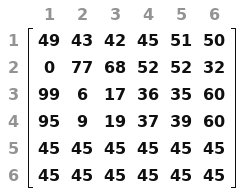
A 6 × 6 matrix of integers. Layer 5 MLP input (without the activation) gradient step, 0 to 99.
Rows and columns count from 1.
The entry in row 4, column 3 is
19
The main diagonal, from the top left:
49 77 17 37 45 45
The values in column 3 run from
17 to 68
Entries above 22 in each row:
6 5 4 4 6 6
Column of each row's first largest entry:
5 2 1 1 1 1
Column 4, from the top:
45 52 36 37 45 45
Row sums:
280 281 253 259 270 270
